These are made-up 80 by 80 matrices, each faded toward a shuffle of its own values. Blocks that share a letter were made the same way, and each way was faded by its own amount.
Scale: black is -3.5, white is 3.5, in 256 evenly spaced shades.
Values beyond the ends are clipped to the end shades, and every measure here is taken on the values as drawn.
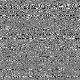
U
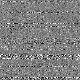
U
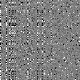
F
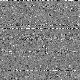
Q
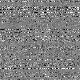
U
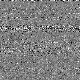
Q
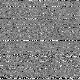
U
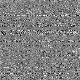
Q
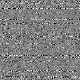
U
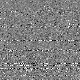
Q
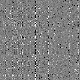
F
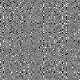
F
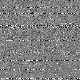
U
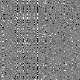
F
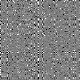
F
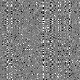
F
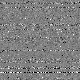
U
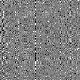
F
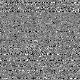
Q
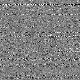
Q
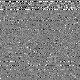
U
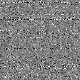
Q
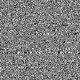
Q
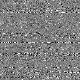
Q
